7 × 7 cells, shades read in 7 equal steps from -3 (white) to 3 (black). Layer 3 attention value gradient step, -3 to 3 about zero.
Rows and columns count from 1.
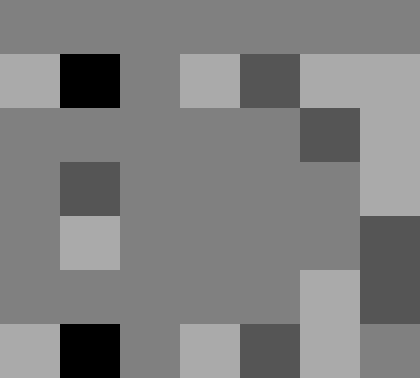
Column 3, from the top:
0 0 0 0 0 0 0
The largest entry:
3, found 2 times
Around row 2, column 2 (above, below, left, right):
0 0 -1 0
